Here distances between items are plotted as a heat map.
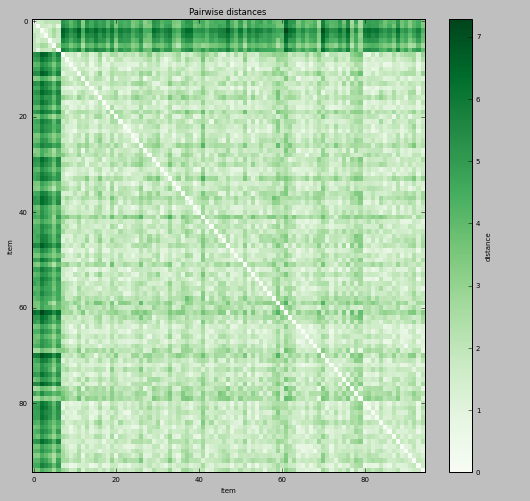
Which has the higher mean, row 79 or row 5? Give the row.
5
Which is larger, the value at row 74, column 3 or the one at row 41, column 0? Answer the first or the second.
the first
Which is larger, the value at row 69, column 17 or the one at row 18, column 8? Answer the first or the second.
the first
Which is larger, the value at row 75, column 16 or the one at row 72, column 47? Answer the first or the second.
the first
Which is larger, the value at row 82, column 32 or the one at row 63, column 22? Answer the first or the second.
the second
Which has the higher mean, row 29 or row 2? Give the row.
2
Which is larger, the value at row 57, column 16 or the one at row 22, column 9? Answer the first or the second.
the first
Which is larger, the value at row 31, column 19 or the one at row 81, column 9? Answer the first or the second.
the first
